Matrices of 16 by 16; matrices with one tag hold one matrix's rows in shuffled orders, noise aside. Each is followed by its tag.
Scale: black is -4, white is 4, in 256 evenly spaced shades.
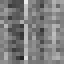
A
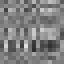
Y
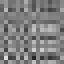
Y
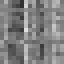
A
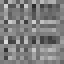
Y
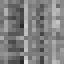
A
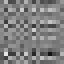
Y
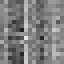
A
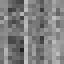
A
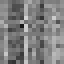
A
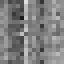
A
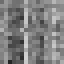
A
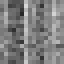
A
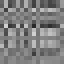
Y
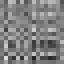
Y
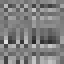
Y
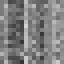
A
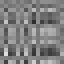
Y
